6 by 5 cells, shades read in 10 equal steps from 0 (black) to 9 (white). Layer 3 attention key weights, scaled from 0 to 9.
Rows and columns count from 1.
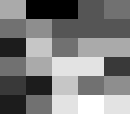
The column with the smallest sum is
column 1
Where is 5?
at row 2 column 2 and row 5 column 5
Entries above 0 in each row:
3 5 5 5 5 5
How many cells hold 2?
2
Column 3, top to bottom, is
0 3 4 8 7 8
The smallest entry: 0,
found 2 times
